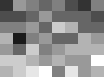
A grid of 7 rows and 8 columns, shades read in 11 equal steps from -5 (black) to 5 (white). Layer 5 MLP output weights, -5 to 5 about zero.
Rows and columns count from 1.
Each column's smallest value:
-3 -4 -1 -1 -1 -2 -3 -2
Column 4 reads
-1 1 -1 1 0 1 5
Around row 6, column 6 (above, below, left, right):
2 4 2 1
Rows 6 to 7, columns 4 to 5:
1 2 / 5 0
